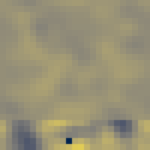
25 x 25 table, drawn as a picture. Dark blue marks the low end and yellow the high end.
Mirror symmetry: none. Lone odd cells: 1, lower than its neighbours. Grain: blotchy. Ninth with the lowest average: bottom left. Slope: none. Seam: horizontal, 80% of the way down, the top part calmer. Histogram: skewed, a long tail of low values. Stripes: none.
